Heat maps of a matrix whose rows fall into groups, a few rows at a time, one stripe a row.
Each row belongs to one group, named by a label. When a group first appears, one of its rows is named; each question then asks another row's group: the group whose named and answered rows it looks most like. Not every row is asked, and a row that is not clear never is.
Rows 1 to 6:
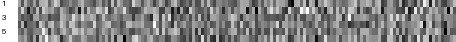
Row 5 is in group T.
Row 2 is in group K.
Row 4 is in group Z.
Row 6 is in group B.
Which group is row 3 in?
T
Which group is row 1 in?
B
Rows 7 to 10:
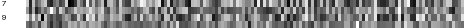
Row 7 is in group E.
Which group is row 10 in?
T
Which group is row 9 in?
E
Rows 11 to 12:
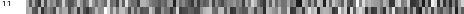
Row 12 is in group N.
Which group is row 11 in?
B
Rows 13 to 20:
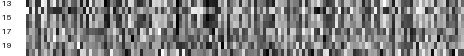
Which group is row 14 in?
E
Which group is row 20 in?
T
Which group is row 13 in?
K
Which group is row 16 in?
K
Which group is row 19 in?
K
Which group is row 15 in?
K
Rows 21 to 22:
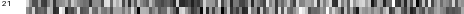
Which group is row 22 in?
B
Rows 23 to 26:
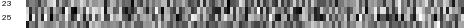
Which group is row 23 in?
T
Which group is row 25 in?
E
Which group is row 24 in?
E
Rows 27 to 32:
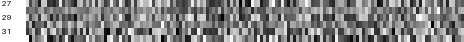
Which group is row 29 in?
E
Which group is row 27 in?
E
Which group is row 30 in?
Z
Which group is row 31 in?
K
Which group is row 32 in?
E
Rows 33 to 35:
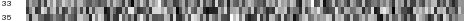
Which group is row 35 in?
E
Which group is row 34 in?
K
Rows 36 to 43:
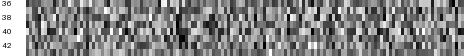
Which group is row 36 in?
T
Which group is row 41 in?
Z
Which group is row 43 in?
N
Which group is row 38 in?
Z
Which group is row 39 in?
K
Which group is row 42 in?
K
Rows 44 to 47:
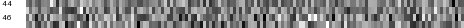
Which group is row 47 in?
B
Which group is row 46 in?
K
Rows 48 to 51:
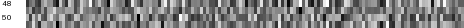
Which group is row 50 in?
B
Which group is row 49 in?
Z
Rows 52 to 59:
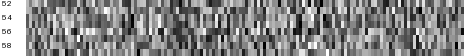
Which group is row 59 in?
B
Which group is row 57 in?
K
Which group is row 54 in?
Z
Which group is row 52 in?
E
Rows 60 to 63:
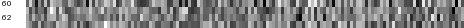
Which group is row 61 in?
B
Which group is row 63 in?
N
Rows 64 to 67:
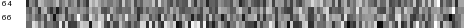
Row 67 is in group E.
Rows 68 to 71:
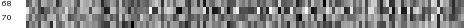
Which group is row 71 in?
T
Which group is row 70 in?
B
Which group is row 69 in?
E
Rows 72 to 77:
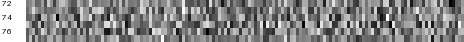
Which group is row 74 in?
T
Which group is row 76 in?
K
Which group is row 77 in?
Z
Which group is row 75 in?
N
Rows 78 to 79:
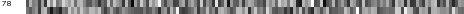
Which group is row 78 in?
Z
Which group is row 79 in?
T
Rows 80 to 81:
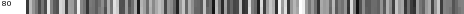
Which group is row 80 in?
Z
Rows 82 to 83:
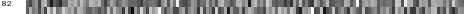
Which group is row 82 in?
T
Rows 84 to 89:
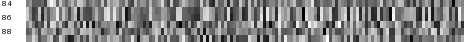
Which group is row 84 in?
Z
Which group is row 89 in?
B
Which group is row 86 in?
N
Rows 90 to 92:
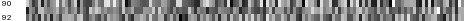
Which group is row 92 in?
Z
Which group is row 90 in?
N
